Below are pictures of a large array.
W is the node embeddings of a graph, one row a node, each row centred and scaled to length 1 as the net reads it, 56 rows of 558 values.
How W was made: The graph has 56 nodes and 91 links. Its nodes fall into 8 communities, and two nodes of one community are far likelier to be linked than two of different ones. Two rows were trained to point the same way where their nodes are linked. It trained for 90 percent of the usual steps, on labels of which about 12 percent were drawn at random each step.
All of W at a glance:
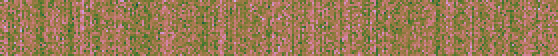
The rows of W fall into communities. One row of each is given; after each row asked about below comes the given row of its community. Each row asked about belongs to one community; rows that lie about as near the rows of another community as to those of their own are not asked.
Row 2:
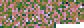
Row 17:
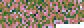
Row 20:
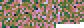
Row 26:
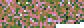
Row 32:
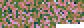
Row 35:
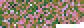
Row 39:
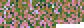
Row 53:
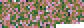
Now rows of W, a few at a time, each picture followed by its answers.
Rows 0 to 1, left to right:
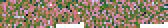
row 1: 26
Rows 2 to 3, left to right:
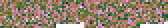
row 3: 2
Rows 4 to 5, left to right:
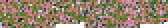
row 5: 2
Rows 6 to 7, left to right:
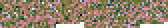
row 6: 53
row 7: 35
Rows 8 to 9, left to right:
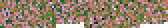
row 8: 39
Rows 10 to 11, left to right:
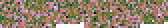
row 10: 17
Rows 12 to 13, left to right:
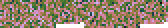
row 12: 39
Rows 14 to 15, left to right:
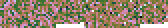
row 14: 39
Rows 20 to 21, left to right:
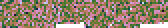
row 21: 53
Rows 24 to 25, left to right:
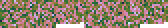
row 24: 32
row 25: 53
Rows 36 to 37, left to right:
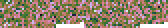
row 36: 53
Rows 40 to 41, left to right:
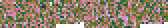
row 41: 39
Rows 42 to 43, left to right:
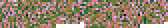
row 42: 26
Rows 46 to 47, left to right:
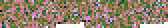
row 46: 20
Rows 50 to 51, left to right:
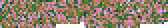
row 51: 2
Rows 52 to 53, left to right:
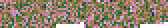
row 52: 2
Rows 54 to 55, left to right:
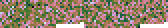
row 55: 32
